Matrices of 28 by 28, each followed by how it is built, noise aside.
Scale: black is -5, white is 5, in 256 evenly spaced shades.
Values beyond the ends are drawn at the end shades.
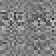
low rank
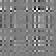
low rank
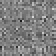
low rank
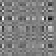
low rank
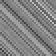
Toeplitz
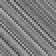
Toeplitz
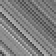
Toeplitz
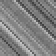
Toeplitz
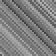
Toeplitz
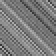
Toeplitz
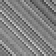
Toeplitz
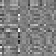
low rank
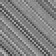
Toeplitz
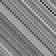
Toeplitz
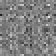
low rank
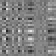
low rank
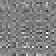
low rank
